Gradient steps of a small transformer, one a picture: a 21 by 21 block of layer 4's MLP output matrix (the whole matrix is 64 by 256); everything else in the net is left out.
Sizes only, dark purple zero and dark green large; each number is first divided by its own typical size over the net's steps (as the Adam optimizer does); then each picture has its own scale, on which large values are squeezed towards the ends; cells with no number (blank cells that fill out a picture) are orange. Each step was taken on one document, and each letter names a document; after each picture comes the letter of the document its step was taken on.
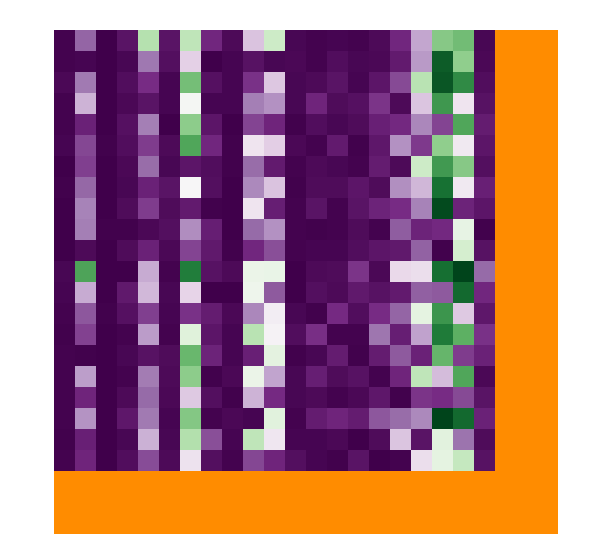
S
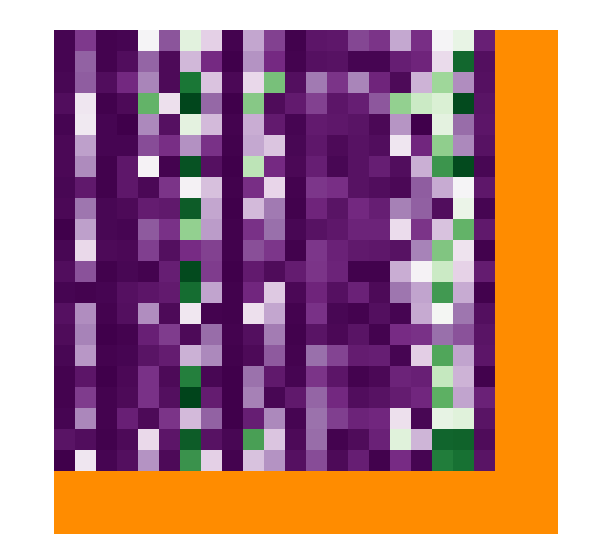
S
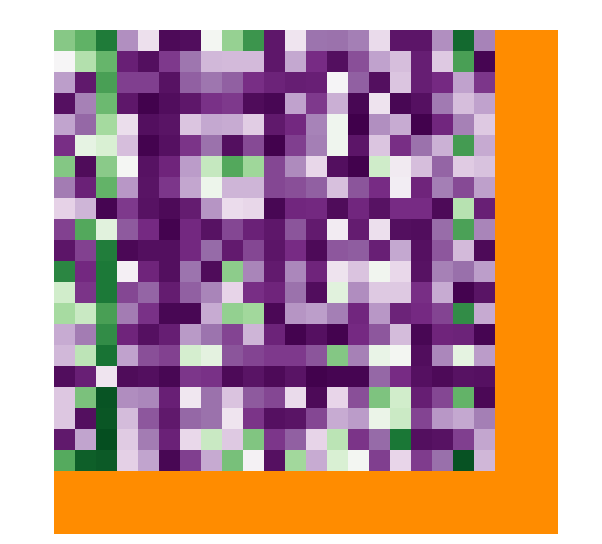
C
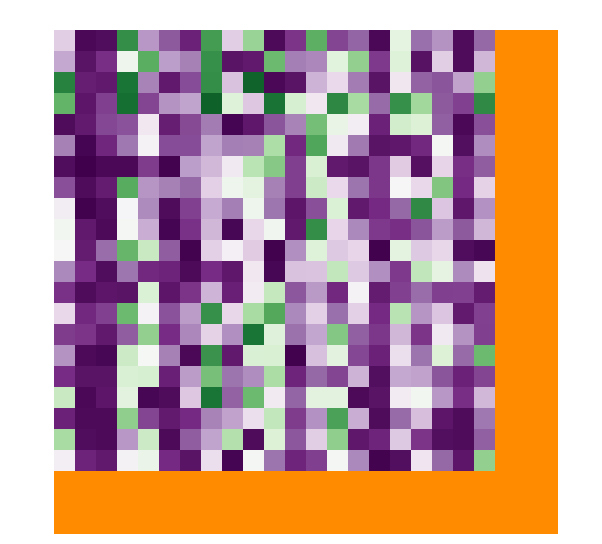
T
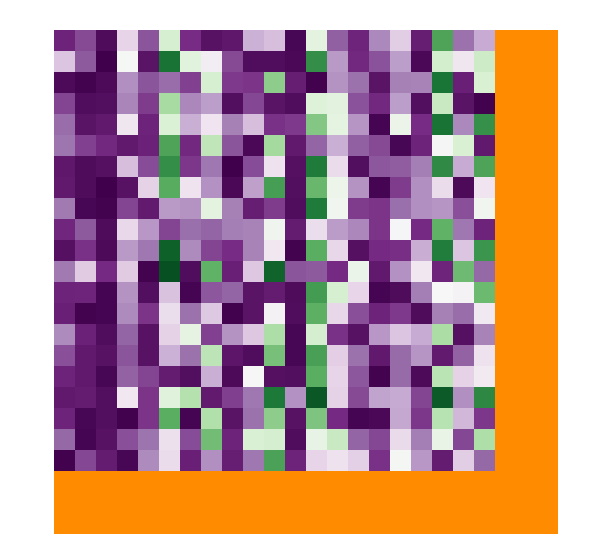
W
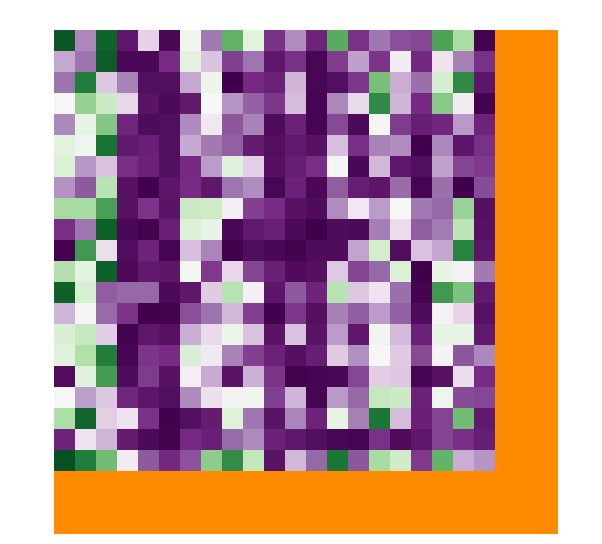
C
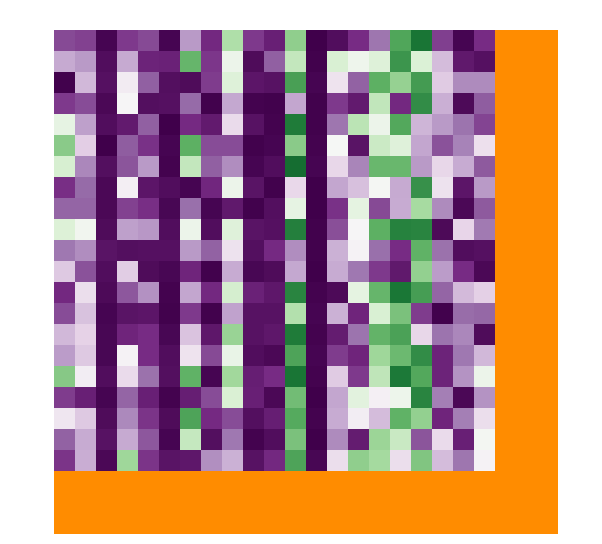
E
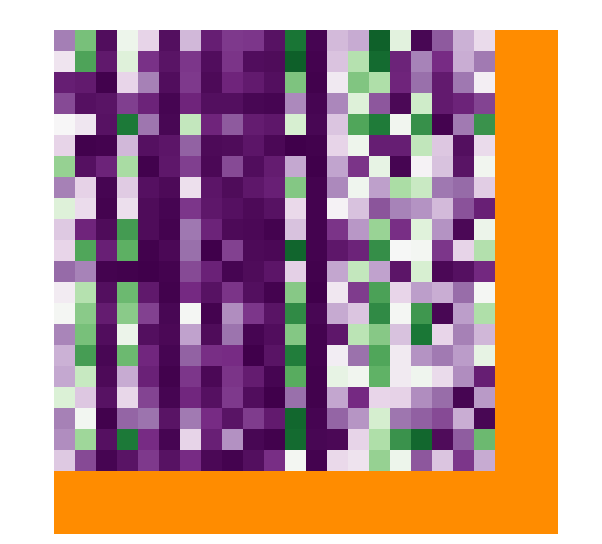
E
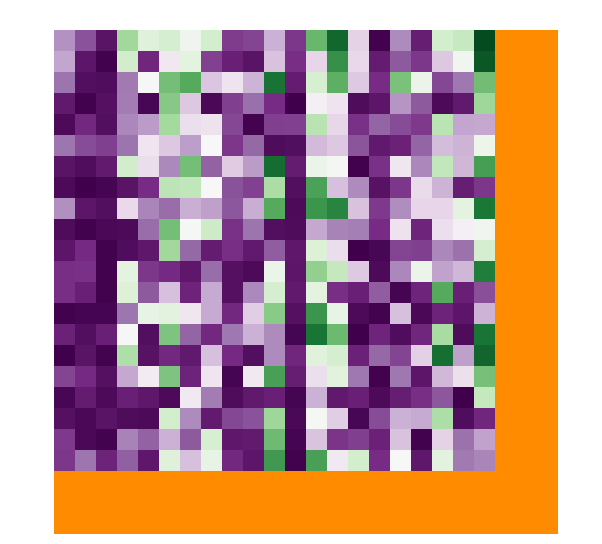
W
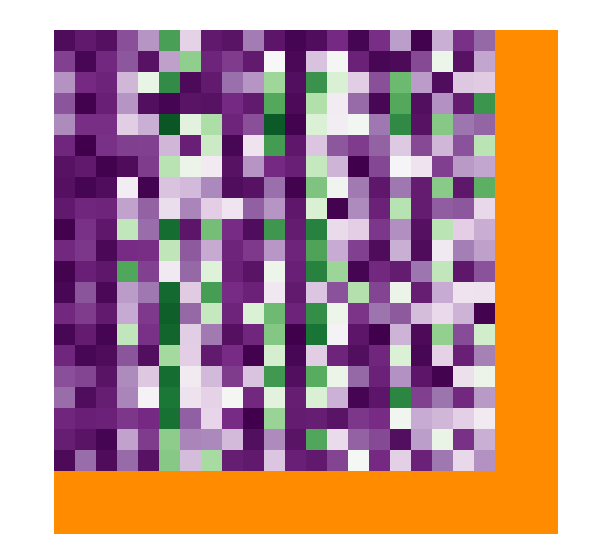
W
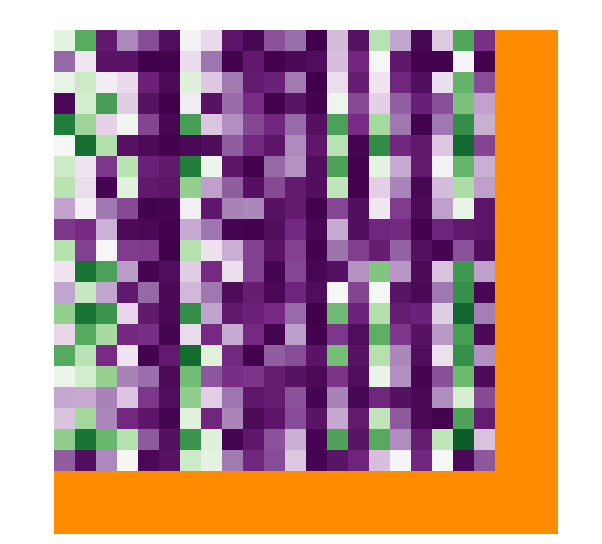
C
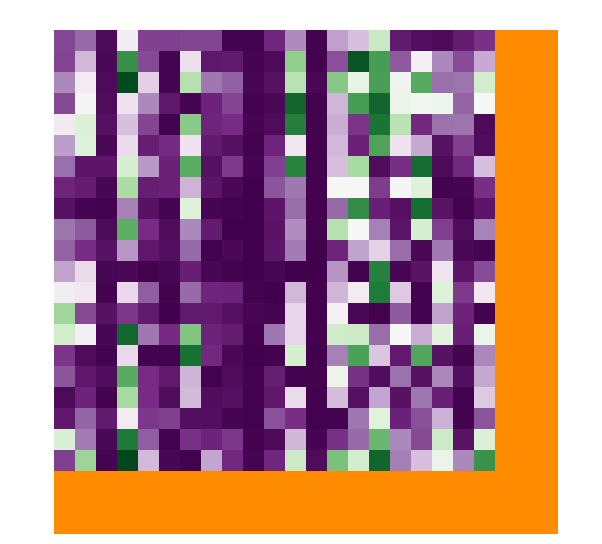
E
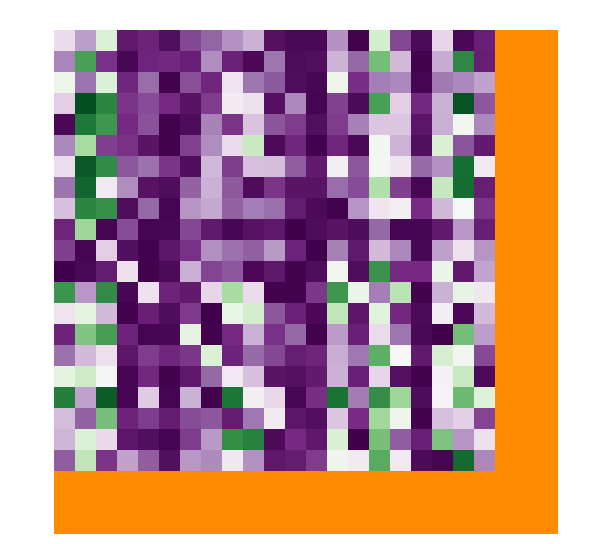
C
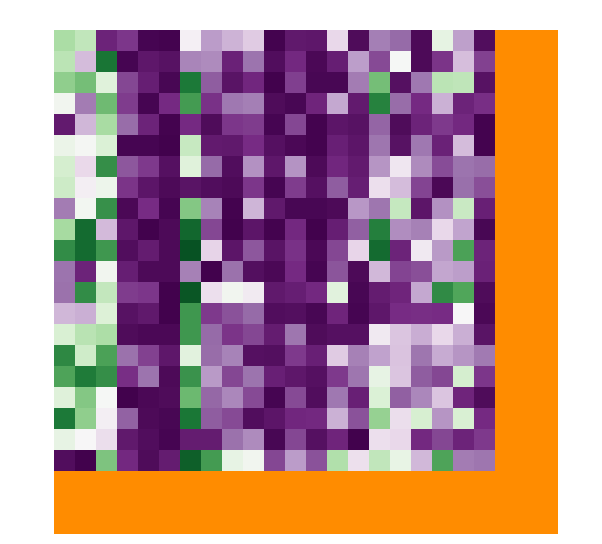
C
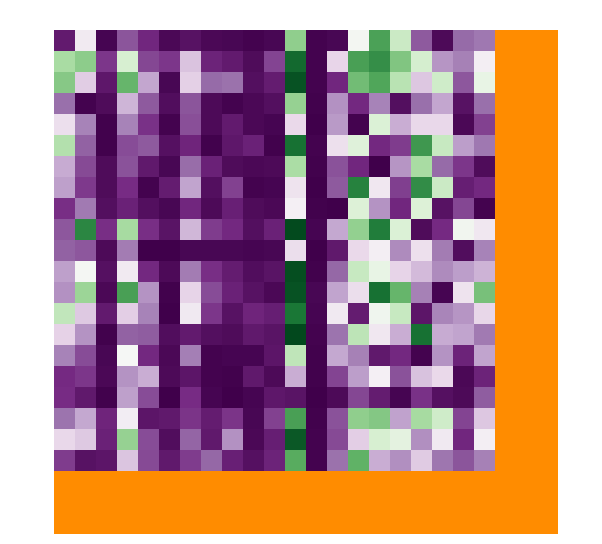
E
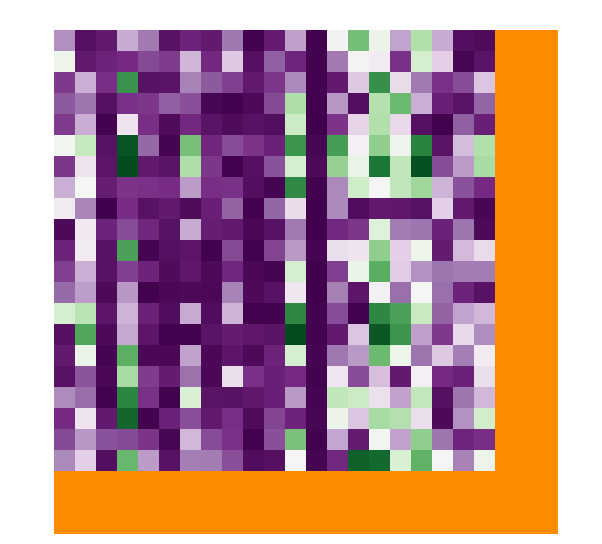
E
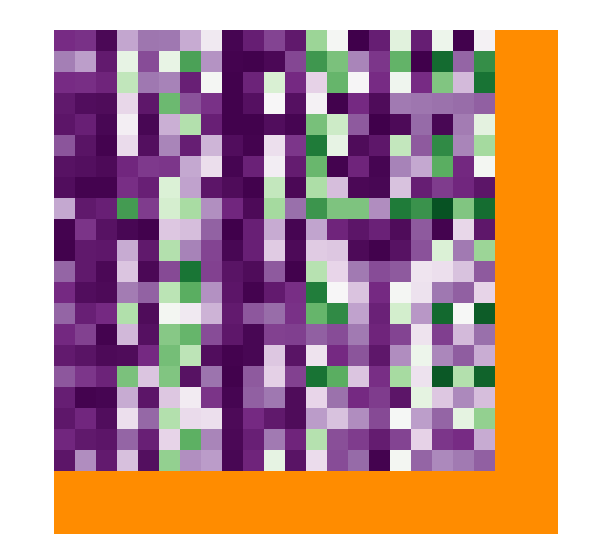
W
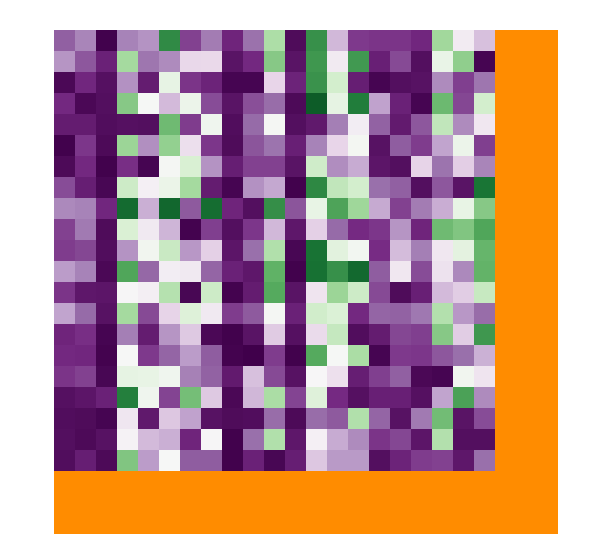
W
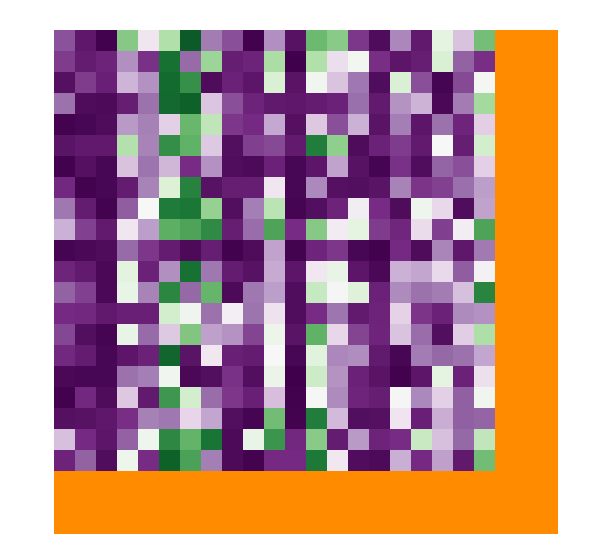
W
